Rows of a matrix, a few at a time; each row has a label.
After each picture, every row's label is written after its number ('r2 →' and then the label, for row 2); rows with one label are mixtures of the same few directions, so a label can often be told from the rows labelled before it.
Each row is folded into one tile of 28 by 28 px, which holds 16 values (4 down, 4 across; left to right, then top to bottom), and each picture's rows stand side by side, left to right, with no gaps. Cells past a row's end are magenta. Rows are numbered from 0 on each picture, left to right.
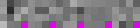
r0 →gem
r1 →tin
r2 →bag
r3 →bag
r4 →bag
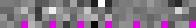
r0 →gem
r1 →gem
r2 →bag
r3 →bag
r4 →bag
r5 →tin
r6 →tin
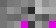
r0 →tin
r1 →gem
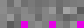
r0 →bag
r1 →gem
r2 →tin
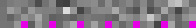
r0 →tin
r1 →tin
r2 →tin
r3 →bag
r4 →gem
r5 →tin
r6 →tin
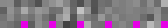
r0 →bag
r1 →tin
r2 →bag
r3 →gem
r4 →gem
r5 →bag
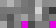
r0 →tin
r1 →gem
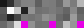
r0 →tin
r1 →gem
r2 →bag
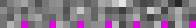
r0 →bag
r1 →tin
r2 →gem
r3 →bag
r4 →tin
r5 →tin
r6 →tin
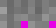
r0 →gem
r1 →gem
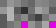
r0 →gem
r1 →tin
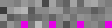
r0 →gem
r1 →bag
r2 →bag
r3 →tin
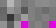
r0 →tin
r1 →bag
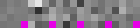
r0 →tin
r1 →tin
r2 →bag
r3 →tin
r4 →gem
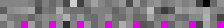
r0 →gem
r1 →gem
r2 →bag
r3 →tin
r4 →bag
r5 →gem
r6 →gem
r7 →tin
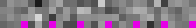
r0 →gem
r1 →tin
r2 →bag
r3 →bag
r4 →gem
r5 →bag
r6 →tin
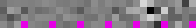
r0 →tin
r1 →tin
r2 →gem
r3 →bag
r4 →gem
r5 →tin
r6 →bag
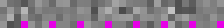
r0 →bag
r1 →tin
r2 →bag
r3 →gem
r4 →tin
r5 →bag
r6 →gem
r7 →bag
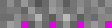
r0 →bag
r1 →tin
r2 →tin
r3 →bag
